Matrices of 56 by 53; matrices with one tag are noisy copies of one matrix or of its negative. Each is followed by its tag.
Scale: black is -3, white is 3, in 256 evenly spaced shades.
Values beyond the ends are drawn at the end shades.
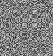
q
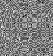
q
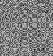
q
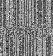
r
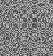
q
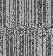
r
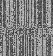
r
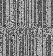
r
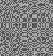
q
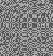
q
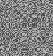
q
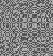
q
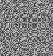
q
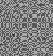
q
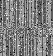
r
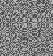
q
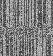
r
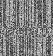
r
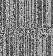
r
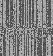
r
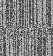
r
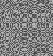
q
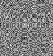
q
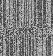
r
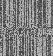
r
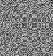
q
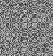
q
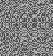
q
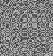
q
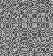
q
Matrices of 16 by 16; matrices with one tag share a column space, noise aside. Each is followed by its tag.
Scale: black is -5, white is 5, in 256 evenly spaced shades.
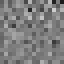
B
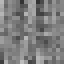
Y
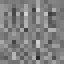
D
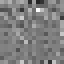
B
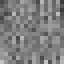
Y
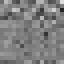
B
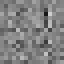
D
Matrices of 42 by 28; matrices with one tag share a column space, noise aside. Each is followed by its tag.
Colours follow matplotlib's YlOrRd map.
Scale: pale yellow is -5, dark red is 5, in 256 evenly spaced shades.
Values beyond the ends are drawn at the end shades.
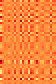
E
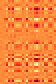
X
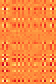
X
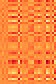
E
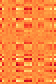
X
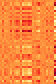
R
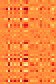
X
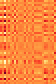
E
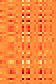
E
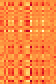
R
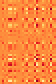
X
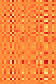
E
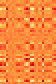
X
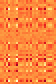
X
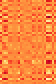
E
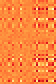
X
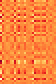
E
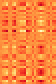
R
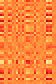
E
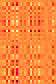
R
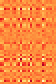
X
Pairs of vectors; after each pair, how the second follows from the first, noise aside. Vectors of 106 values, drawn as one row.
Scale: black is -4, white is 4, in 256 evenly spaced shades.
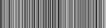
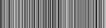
copied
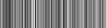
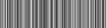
shuffled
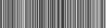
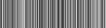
copied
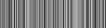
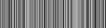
copied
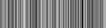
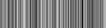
copied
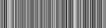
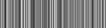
shuffled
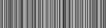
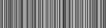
copied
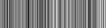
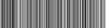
shuffled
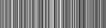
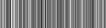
shuffled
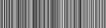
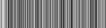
shuffled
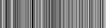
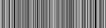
shuffled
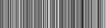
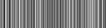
shuffled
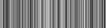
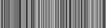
shuffled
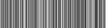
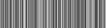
copied
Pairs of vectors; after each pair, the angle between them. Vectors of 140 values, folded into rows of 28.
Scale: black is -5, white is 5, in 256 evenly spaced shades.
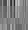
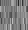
orthogonal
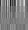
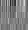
nearly parallel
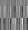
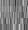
partly aligned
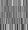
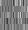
orthogonal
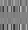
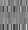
nearly parallel
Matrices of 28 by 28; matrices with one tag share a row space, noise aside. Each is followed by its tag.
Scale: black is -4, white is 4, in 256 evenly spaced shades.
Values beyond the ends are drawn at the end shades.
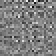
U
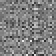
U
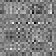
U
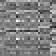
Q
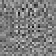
U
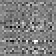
U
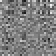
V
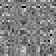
V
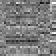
Q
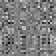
V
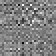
U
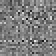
U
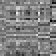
Q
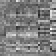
Q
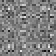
V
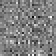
U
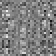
V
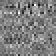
U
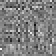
U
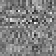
U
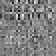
U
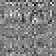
U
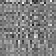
U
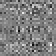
U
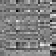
Q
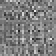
U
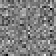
V
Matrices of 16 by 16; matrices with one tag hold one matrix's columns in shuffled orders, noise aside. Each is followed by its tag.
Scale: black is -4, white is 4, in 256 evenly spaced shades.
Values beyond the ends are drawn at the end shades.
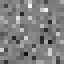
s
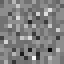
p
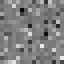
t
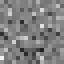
p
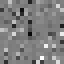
t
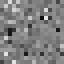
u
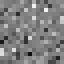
s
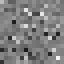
p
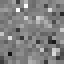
s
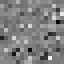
p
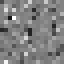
u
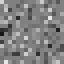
u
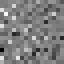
p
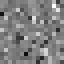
s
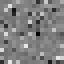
t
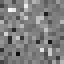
s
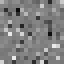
t
